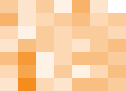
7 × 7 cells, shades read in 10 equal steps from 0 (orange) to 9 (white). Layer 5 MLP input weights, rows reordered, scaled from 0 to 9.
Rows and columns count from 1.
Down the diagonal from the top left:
5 7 5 6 4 6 5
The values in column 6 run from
4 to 7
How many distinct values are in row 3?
3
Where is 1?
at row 5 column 2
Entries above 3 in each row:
6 6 7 7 6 6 6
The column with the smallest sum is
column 2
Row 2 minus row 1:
-2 0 1 -3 1 -1 -4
